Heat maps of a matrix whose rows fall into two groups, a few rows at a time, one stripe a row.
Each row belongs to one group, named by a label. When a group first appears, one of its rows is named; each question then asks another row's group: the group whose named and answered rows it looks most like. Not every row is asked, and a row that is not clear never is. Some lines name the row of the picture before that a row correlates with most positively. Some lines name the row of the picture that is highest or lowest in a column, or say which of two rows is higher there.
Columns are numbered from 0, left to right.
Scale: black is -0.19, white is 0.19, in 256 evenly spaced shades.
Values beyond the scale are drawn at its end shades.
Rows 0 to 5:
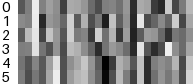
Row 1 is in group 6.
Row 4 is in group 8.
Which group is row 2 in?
6
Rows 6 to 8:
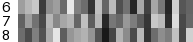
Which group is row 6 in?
6
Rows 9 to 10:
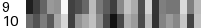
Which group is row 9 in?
8
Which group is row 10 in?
8
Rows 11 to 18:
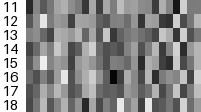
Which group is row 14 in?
8
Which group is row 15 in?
8
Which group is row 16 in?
8
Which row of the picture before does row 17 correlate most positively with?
10
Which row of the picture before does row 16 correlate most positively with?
10
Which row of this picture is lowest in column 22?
14
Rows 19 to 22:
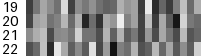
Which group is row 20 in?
6
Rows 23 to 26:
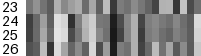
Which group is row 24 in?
8
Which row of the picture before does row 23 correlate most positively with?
21
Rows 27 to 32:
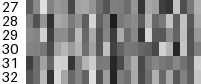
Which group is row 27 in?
8
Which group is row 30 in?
6
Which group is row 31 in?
8
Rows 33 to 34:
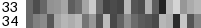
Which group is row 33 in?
8
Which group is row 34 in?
6
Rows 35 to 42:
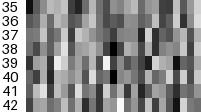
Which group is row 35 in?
8
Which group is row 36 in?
8
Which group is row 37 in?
8
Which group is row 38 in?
8
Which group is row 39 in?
6
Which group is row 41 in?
6
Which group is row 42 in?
6
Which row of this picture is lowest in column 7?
35
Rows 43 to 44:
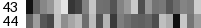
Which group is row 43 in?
8
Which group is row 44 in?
6
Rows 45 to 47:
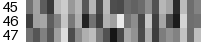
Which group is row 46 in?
6
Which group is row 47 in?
8
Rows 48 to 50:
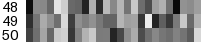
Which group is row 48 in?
6
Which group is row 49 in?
8
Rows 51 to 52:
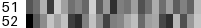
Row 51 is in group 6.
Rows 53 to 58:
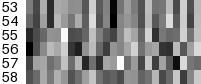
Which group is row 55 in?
8
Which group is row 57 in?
6
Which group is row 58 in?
8
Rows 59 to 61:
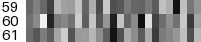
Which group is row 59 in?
6
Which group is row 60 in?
6
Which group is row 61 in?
8
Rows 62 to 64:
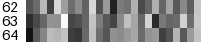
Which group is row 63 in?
8
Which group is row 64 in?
8
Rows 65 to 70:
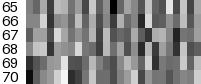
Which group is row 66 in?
6
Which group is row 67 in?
6
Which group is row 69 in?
8
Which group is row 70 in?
8
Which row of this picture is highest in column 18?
67
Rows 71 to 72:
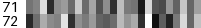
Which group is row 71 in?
6
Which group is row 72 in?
8
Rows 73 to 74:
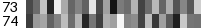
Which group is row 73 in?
6
